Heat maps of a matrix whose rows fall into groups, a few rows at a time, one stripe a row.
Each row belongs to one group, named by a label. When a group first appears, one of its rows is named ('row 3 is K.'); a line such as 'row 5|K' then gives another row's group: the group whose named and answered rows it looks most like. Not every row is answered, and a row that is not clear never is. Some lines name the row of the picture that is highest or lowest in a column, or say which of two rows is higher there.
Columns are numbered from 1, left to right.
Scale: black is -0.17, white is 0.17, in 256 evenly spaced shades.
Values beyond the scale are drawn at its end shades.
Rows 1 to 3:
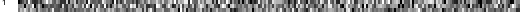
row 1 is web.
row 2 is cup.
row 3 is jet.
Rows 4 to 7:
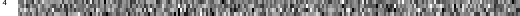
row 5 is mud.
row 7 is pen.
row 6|jet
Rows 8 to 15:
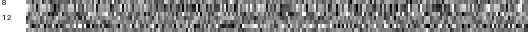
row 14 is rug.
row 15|jet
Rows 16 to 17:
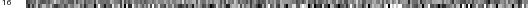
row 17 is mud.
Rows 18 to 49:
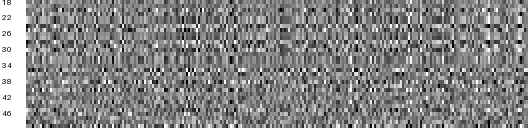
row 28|web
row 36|jet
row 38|pen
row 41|web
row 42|jet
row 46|rug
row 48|web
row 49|cup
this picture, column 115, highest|38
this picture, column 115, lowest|29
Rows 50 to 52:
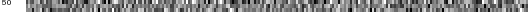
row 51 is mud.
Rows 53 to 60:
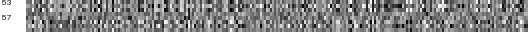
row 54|mud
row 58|cup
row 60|cup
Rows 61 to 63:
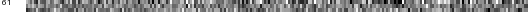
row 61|mud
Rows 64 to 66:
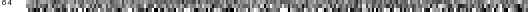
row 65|mud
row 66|rug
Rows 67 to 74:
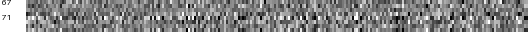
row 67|mud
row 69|mud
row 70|web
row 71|jet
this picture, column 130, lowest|71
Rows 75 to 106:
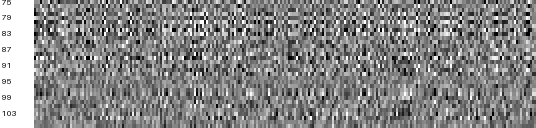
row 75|cup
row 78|web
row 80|web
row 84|pen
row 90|mud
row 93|jet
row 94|rug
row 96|web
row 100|jet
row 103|mud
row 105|pen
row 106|pen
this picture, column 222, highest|99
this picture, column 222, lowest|104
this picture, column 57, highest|75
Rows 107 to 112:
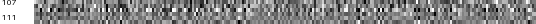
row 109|cup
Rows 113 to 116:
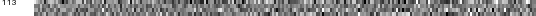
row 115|mud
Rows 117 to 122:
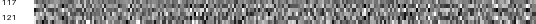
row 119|web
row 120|jet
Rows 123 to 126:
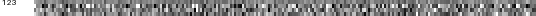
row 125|jet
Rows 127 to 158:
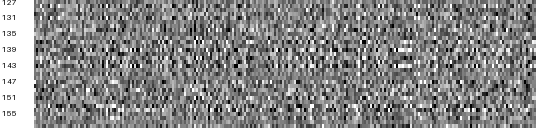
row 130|web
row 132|pen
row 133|pen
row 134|pen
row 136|jet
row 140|pen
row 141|jet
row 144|jet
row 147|pen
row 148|web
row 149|rug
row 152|pen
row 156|pen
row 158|mud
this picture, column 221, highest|154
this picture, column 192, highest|135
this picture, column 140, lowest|134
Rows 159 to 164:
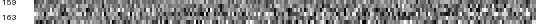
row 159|web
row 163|mud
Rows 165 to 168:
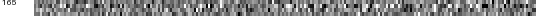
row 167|jet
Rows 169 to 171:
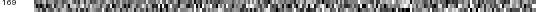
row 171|mud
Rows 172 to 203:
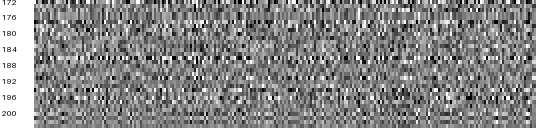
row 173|jet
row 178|jet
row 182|pen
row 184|pen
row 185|rug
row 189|jet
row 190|rug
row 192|pen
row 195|mud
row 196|mud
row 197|cup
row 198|mud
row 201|web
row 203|mud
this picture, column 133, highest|186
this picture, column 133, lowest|194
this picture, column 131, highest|172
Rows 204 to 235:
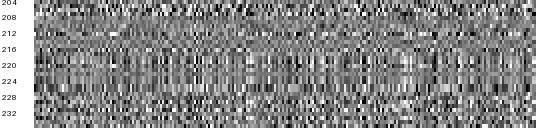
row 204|cup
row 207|jet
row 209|jet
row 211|web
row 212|pen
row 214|jet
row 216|cup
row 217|rug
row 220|pen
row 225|web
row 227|cup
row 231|cup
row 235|pen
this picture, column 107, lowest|207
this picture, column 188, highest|230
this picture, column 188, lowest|205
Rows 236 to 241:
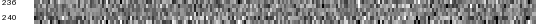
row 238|pen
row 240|web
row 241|cup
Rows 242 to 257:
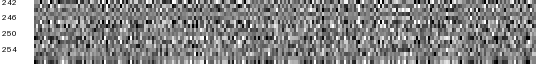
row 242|cup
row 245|mud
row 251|web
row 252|cup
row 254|mud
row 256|web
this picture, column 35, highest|242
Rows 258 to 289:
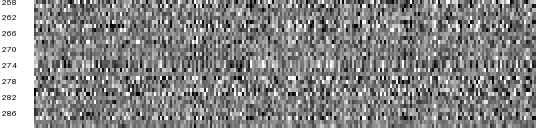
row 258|mud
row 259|jet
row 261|cup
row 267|jet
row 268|rug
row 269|pen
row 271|jet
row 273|rug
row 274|rug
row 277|rug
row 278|mud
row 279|pen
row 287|jet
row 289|pen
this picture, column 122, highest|265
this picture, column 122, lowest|278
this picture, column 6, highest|280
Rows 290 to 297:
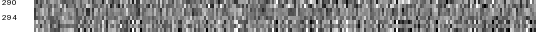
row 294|web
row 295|mud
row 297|mud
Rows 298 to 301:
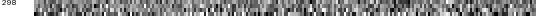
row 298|mud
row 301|web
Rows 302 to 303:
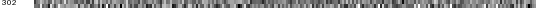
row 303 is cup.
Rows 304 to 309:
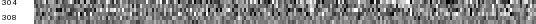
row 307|mud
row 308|cup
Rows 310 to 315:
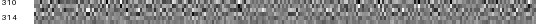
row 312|rug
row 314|rug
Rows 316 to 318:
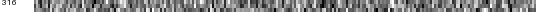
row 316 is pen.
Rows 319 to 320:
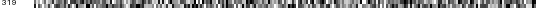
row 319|jet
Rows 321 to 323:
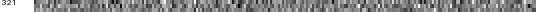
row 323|jet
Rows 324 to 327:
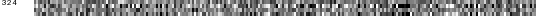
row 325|mud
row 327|mud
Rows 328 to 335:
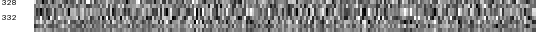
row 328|rug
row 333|jet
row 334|web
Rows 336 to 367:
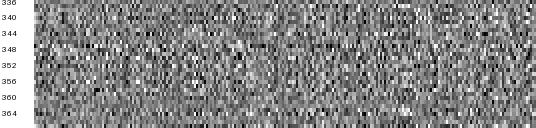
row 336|mud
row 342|mud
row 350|rug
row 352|cup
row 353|mud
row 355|pen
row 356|rug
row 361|mud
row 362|rug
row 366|mud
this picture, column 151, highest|344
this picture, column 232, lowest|352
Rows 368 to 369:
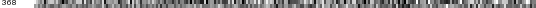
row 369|mud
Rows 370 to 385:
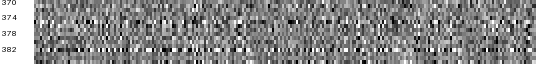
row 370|mud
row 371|jet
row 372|rug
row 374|pen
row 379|cup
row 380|web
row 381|rug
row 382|cup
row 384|web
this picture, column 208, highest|377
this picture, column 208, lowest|375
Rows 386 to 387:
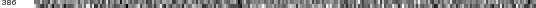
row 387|rug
